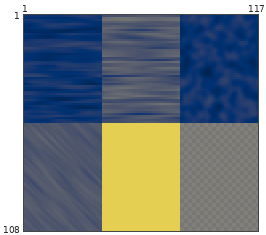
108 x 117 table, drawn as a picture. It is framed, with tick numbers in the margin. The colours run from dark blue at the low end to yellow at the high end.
It is made of 2 by 3 panels. Panel 1,1: very low, streaked across, faint in contrast. Panel 1,2: low, streaked across. Panel 1,3: very low, blotchy, faint in contrast. Panel 2,1: low, slanting down to the right, faint in contrast. Panel 2,2: very high, flat. Panel 2,3: middling, checkered, faint in contrast.
